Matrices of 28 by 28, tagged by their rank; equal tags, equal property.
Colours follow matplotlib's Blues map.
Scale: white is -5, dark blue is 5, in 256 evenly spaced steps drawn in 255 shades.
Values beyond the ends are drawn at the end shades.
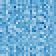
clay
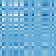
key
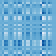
key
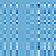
key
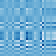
key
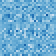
clay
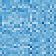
clay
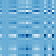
key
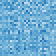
clay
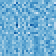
clay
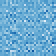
clay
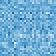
clay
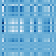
key
